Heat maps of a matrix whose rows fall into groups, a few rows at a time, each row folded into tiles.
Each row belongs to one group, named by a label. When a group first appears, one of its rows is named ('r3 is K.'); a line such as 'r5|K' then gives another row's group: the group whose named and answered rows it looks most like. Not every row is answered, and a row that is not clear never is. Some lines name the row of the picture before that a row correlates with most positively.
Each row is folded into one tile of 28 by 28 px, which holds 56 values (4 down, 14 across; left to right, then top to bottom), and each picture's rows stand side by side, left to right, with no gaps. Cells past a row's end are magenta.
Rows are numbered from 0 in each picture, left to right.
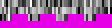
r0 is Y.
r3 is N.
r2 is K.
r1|N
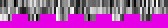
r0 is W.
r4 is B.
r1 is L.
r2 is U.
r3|K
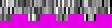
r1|B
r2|U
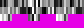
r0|W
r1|L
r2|W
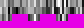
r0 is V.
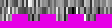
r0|W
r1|L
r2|V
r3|L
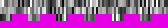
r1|U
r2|Y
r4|B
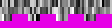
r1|V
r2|U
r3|Y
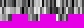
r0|K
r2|L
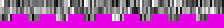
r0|N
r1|K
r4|W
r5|Y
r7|K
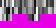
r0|U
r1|Y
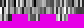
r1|Y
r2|W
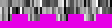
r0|V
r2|V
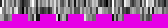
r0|U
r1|V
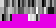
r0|N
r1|W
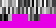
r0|U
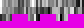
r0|N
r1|V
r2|U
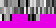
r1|U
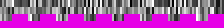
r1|V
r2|U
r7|U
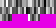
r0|L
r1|L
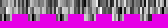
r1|U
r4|U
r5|K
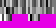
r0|B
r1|N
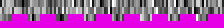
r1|U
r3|N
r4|L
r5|W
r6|N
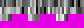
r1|V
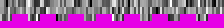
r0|Y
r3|Y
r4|L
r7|N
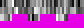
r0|W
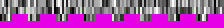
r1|N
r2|L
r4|L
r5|K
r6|V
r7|N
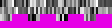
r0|W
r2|V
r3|B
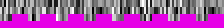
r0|K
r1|U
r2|U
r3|V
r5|L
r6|U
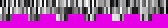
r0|K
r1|K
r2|L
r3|L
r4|W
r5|N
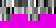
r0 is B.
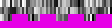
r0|L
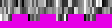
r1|Y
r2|Y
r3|Y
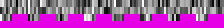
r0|L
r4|Y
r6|V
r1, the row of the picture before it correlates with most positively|3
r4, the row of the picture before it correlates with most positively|1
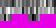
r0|K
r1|K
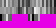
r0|N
